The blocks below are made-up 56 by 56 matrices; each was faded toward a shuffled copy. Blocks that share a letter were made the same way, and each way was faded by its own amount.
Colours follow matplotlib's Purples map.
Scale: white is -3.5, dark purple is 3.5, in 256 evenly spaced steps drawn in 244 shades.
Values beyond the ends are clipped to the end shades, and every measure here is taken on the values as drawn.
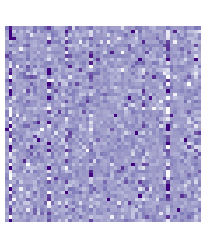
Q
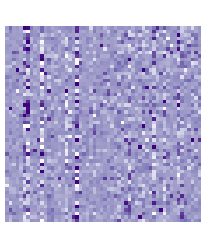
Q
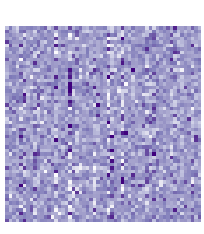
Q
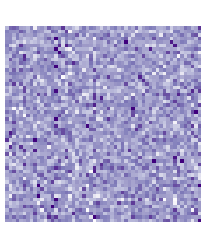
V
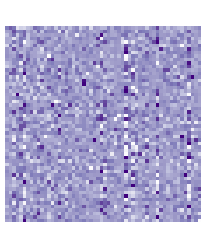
Q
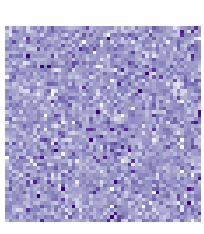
V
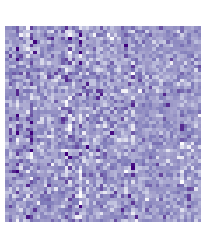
Q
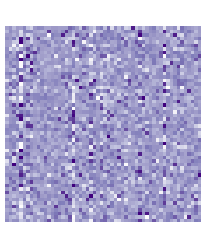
Q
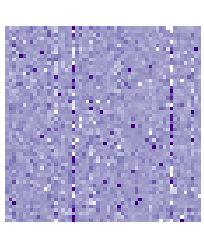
Q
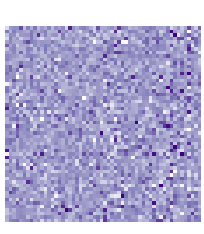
V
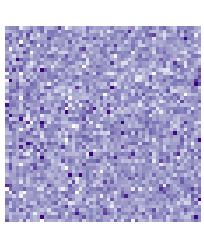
V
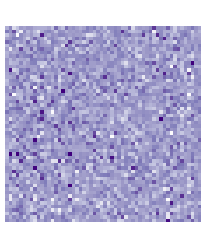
V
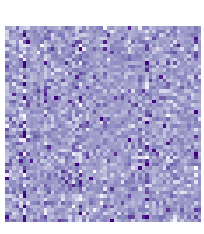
Q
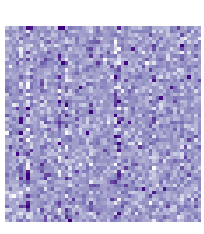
Q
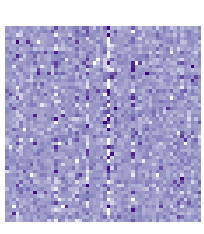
Q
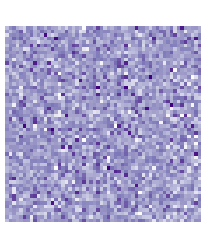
V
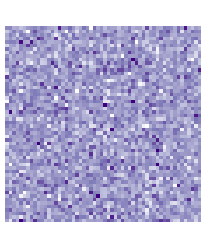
V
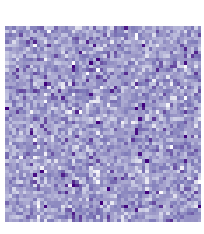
V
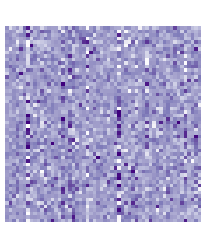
Q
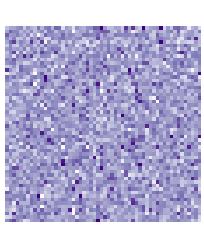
V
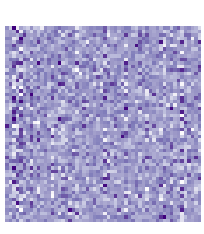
Q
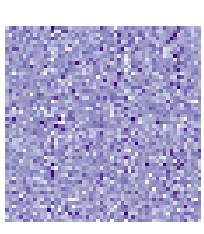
V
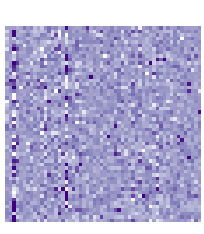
Q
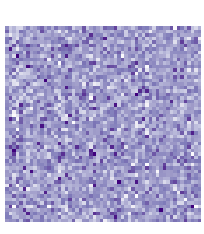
V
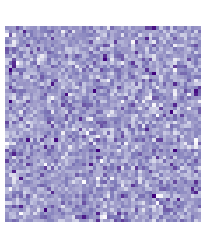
V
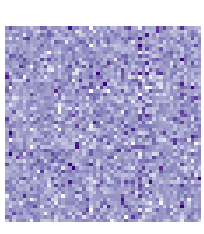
V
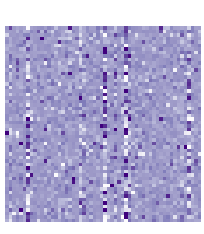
Q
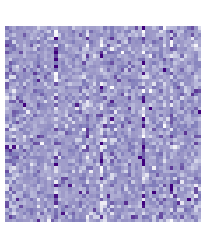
Q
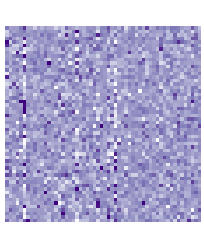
Q
